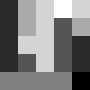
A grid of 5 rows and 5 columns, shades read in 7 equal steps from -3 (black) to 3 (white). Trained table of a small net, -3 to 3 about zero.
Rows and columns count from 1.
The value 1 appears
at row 1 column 2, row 2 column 2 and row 2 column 5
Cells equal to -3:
1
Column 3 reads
2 2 2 2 0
